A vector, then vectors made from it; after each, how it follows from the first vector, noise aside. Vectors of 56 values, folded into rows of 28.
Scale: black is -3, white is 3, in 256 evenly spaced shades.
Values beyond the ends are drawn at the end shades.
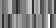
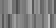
shrunk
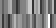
copied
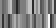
copied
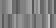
shrunk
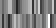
copied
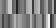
copied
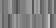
shrunk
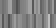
shrunk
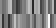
copied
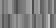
shrunk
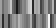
copied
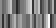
copied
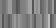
shrunk
